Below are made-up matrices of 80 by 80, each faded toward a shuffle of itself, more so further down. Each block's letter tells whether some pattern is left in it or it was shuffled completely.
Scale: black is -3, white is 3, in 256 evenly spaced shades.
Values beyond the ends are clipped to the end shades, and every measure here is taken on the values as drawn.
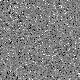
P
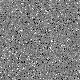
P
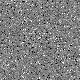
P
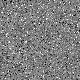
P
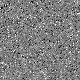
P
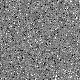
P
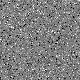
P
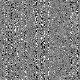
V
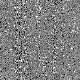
V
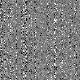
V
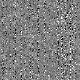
V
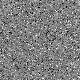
P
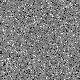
P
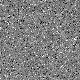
P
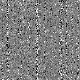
V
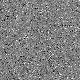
P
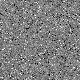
P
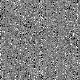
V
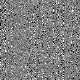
V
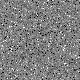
P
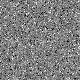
P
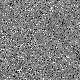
P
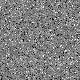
P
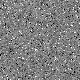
P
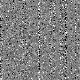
V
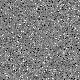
P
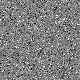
P
